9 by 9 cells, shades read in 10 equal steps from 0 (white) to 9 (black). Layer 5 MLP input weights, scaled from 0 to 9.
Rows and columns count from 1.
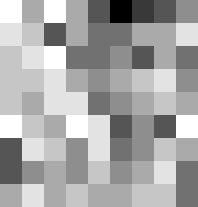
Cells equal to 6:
8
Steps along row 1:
up down up up up down down down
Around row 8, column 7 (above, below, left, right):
4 2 4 1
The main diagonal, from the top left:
0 2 0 3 5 6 4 1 5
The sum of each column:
22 19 19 25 32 43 34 26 30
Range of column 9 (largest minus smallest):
5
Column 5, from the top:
6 5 5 4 5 1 1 2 3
